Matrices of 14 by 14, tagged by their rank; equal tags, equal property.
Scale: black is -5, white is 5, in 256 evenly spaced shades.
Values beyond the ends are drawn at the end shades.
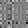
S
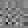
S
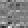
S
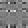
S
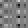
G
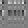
G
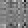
S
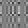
G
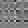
S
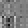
S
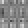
S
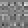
S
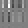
G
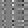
G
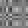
G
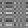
G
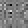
S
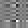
G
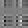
G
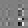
G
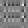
G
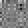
S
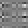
G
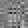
S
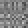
S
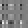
G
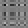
G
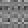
S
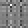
S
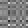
G
